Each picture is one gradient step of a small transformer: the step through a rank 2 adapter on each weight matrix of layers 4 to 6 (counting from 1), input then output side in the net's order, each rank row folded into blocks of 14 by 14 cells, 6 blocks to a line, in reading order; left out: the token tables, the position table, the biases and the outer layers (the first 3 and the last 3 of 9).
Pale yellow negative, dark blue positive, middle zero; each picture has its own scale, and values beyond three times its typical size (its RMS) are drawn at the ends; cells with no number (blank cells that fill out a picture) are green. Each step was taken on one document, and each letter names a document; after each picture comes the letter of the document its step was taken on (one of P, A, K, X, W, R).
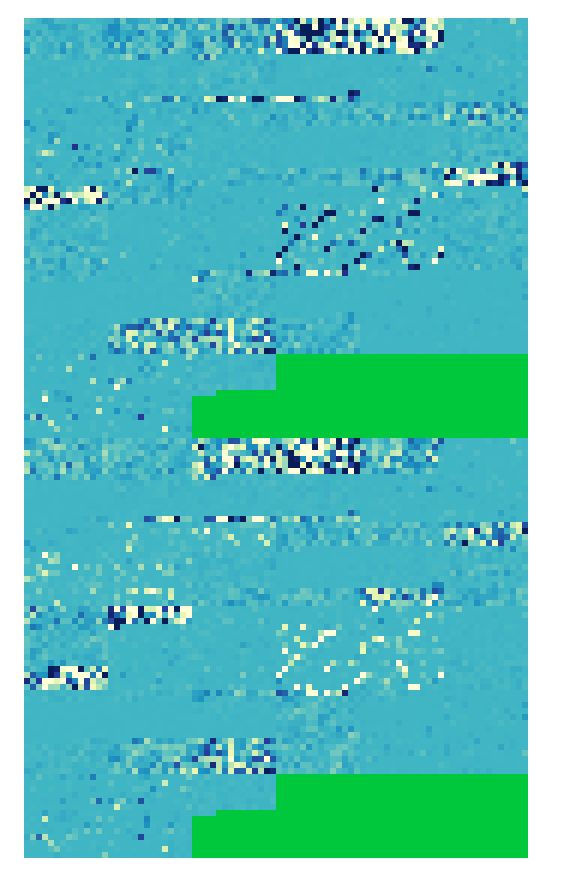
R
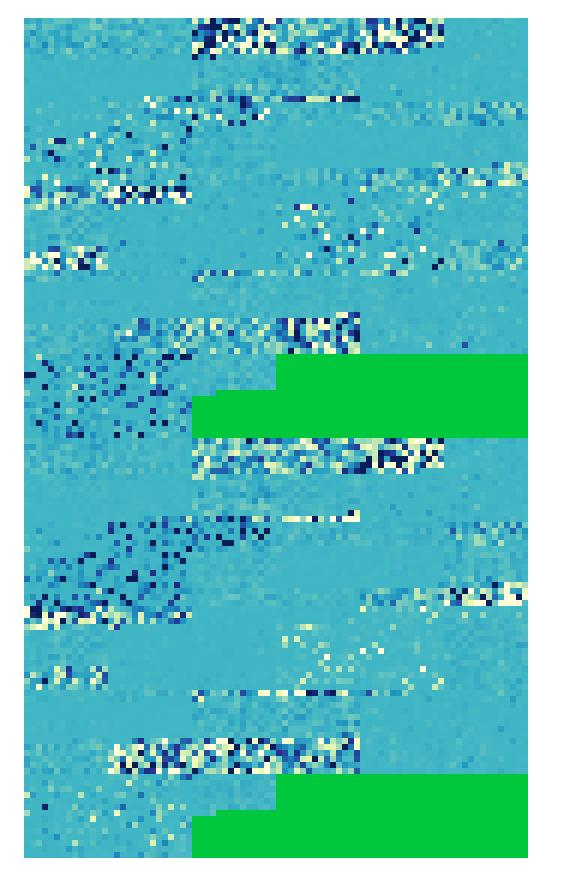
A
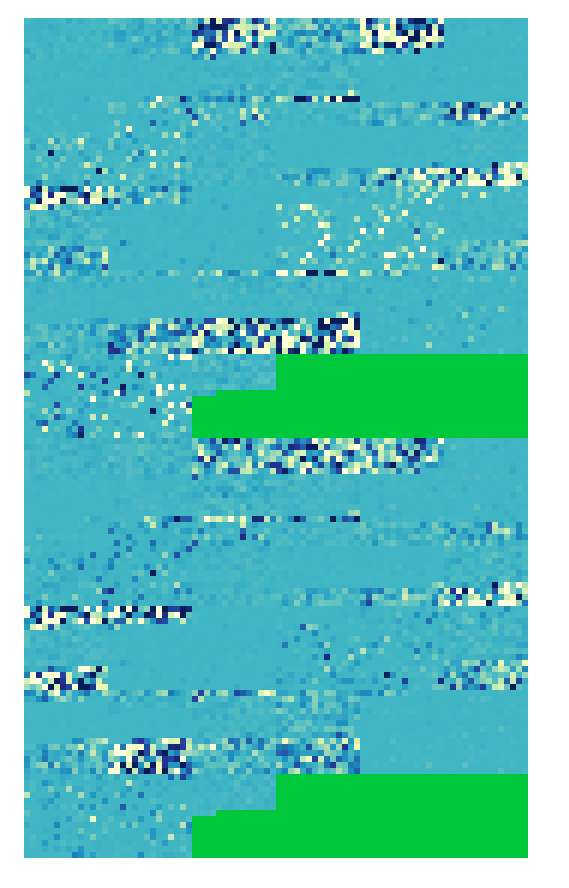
A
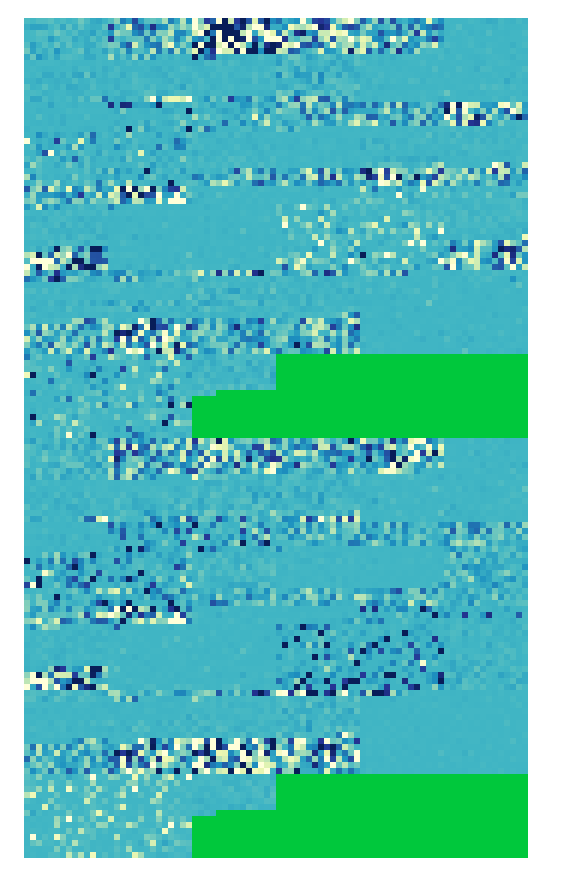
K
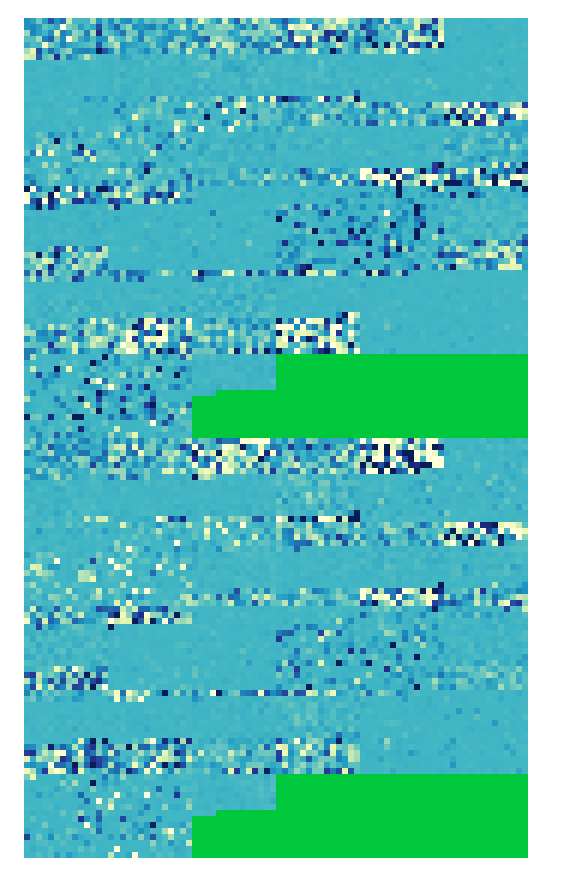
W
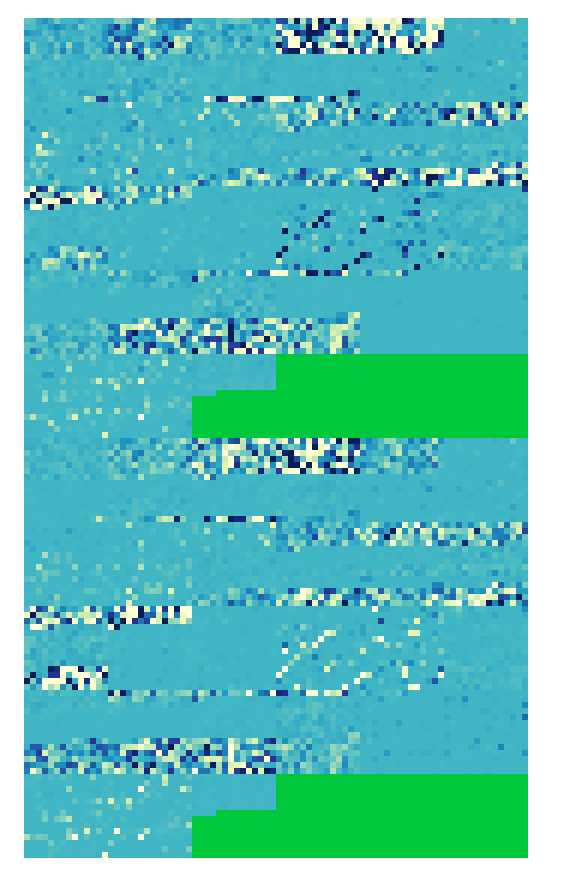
R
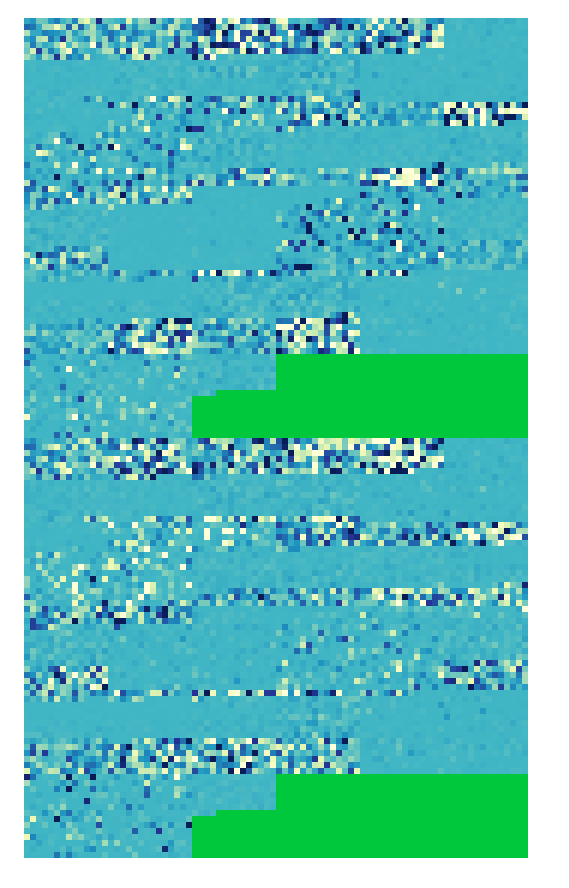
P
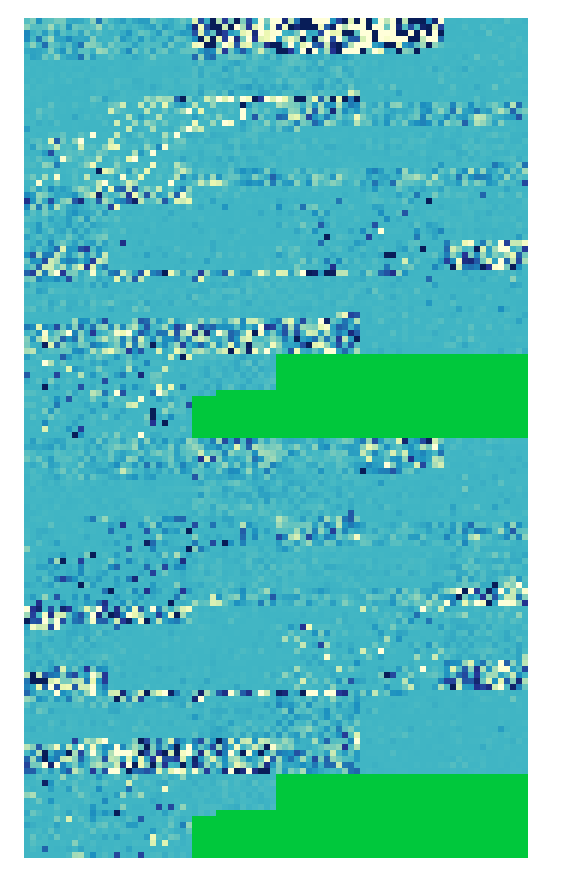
A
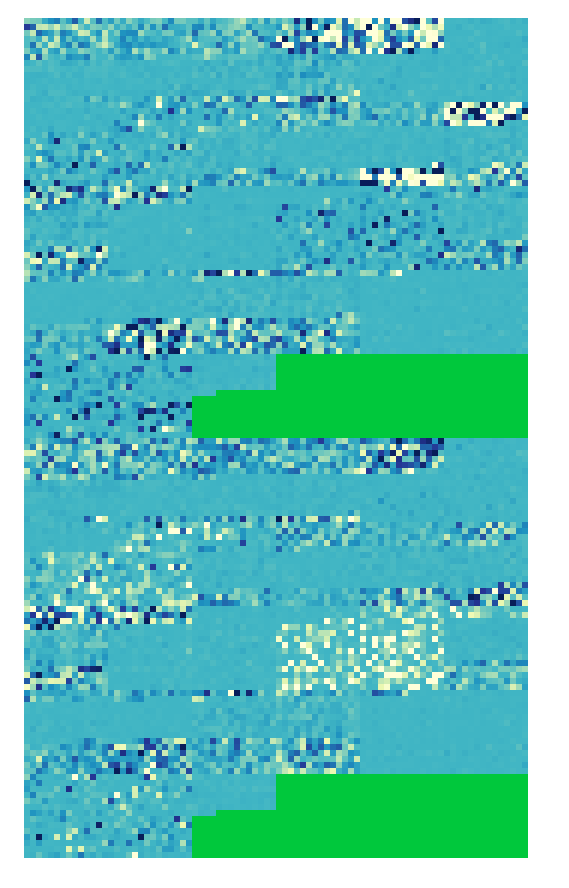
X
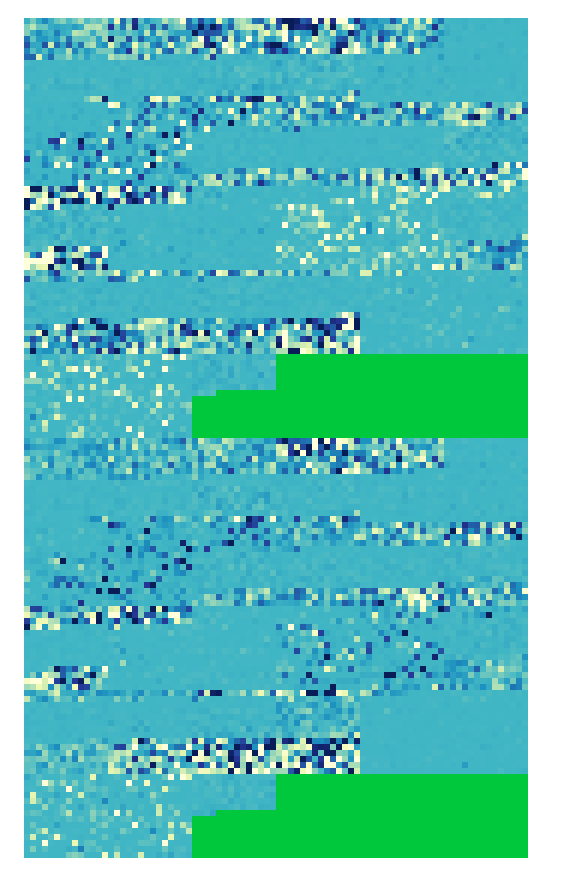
A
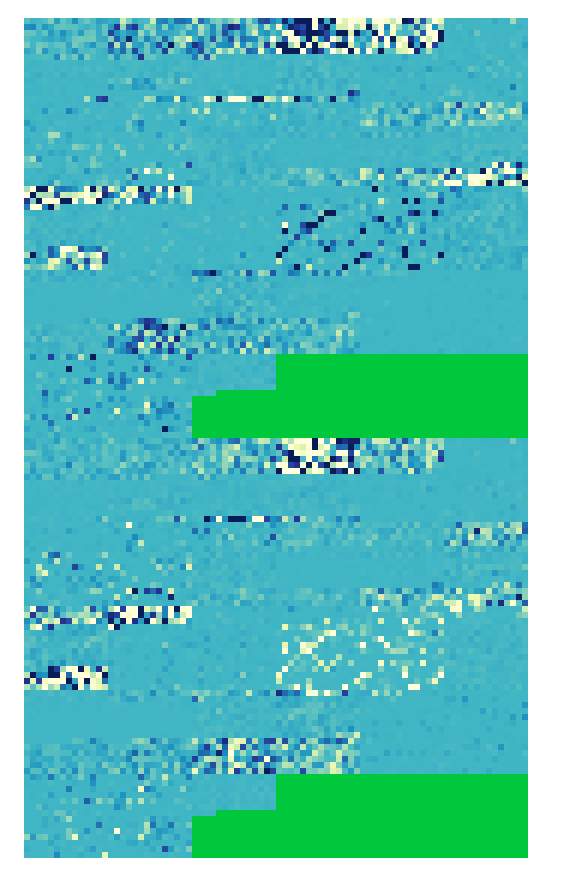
R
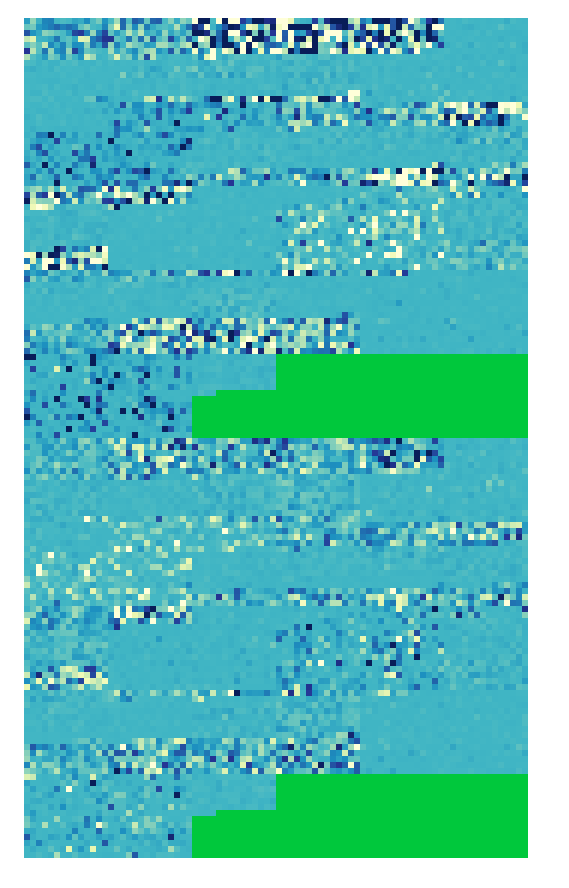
P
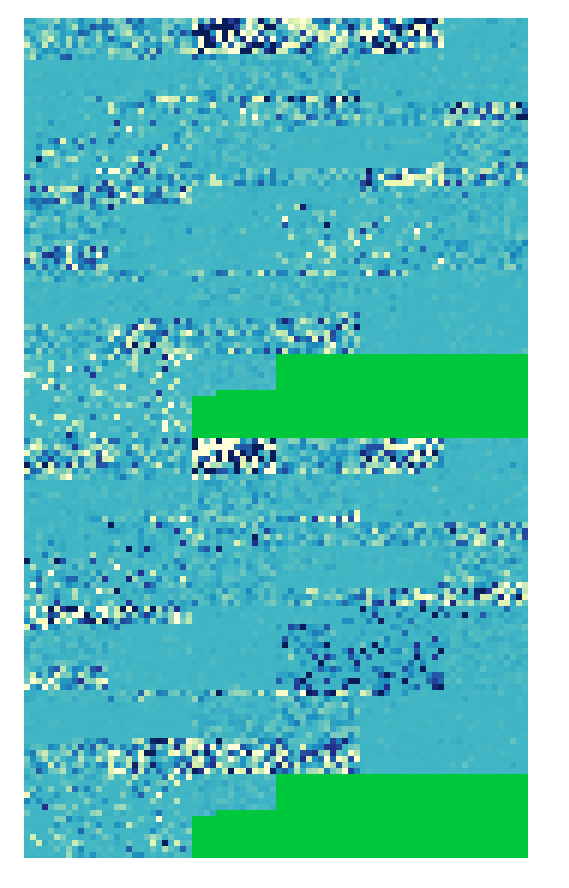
K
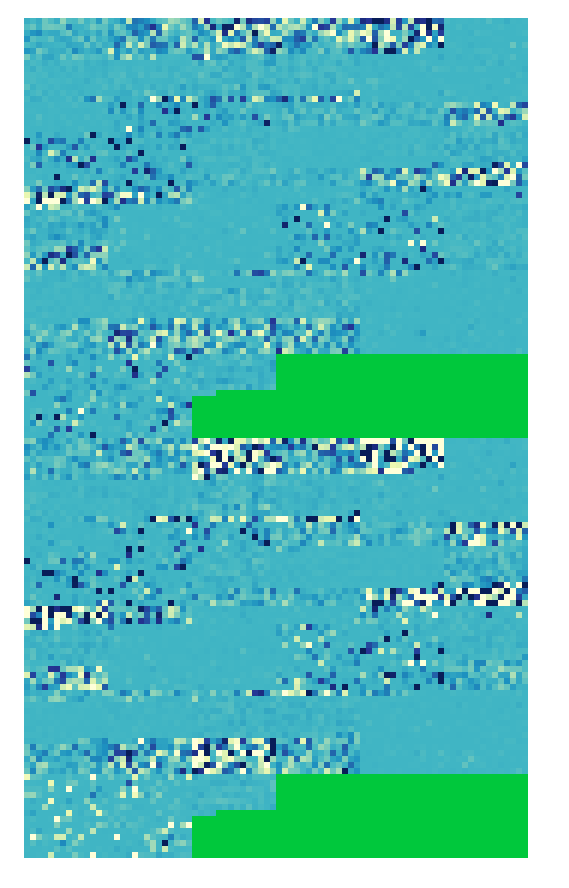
K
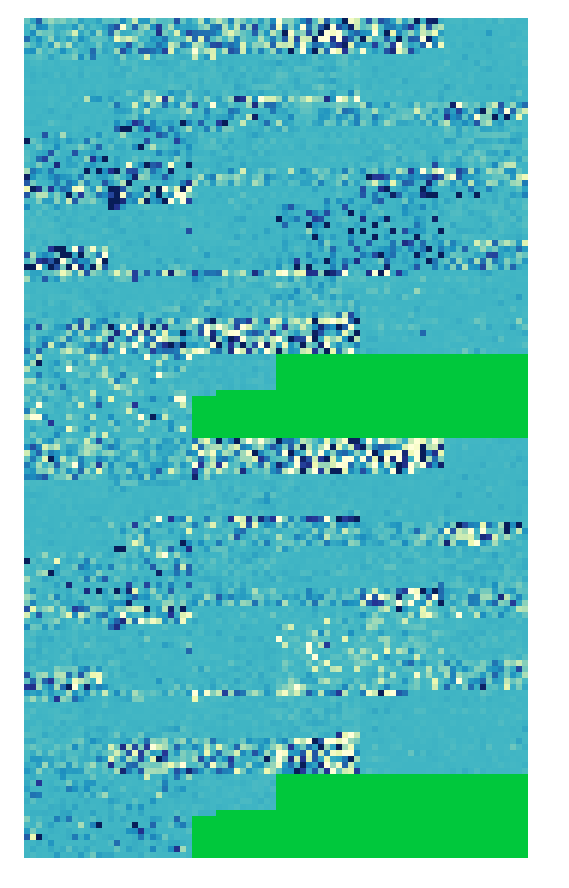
X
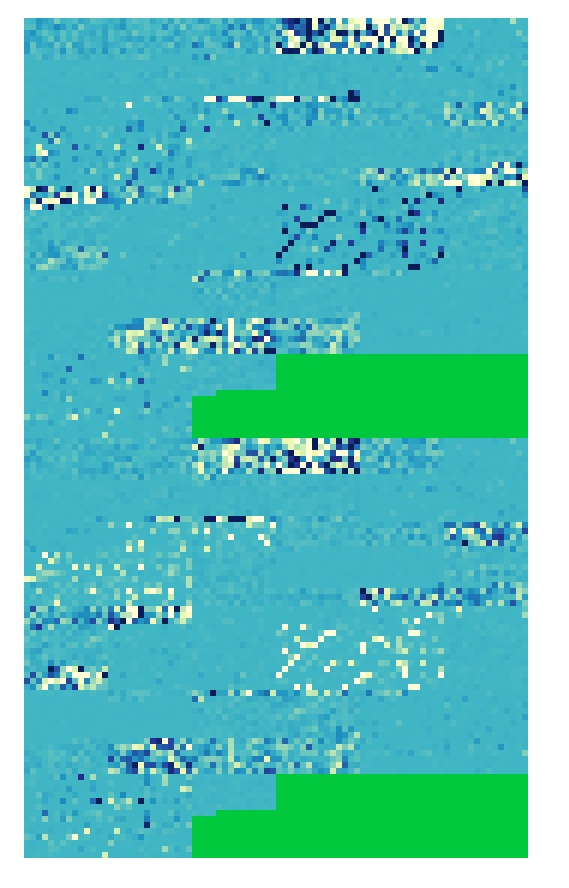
R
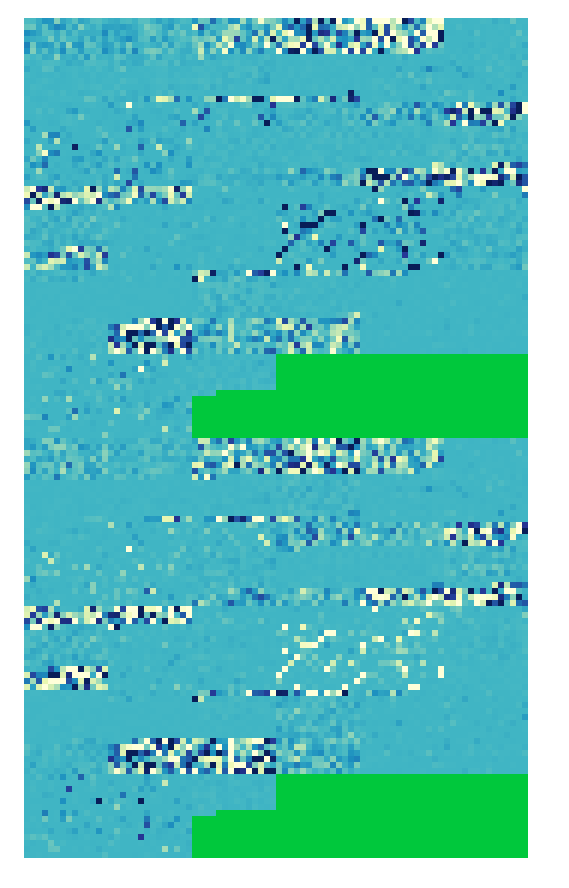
R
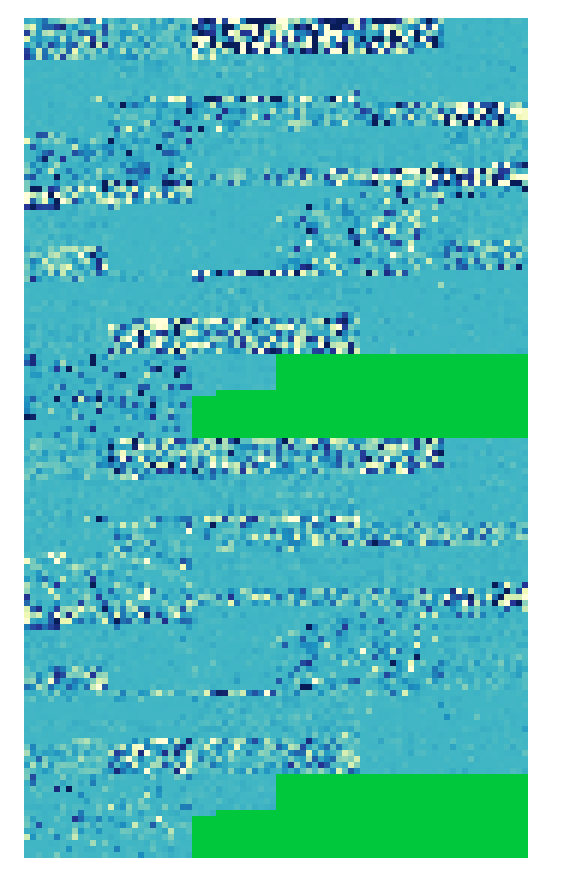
P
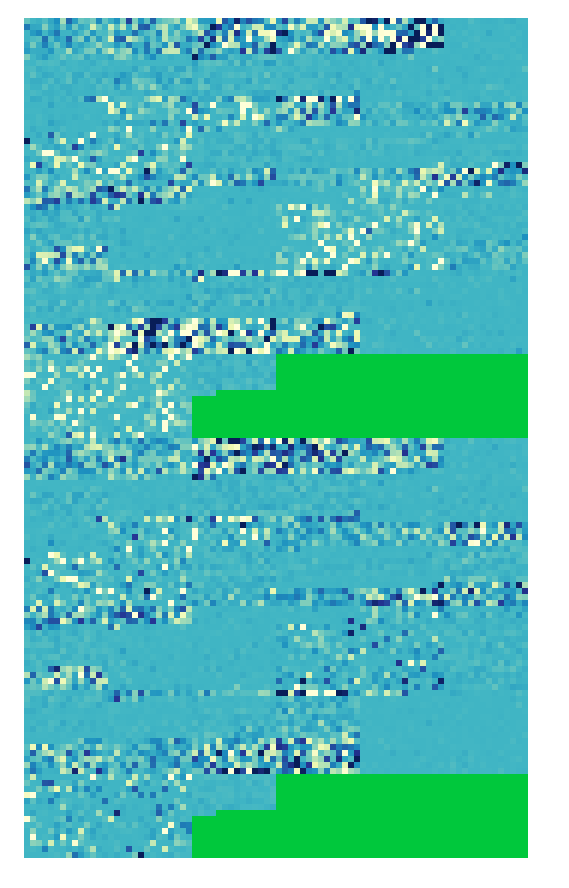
K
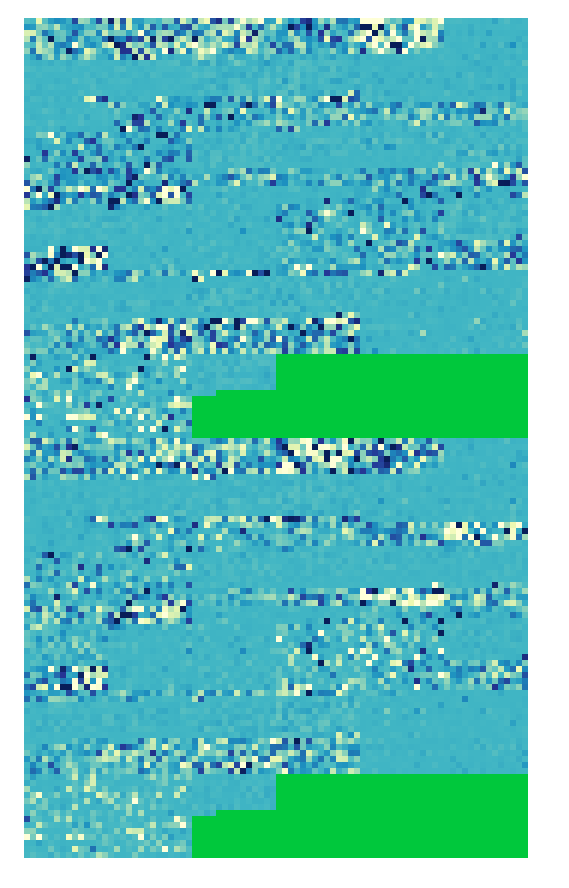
X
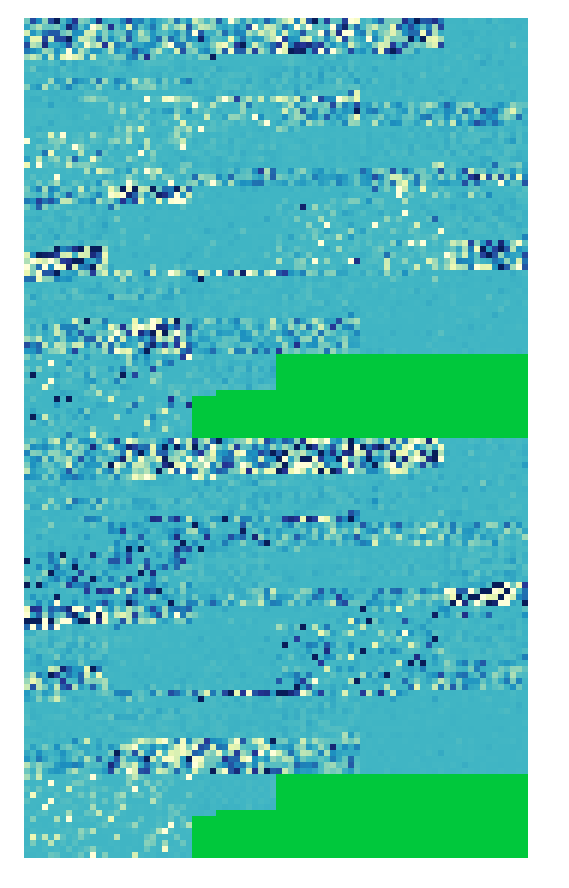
K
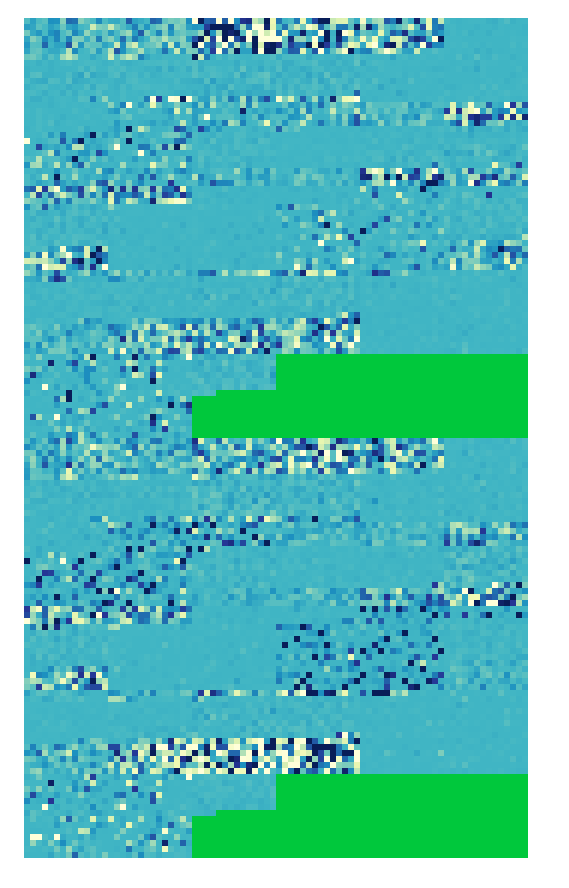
K
